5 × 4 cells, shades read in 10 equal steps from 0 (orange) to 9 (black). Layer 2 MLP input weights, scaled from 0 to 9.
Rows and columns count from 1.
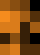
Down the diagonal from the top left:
3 1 7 9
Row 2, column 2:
1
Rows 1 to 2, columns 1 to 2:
3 4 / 0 1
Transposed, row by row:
3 0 1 7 2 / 4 1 1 4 1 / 5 3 7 7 6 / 9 6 3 9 6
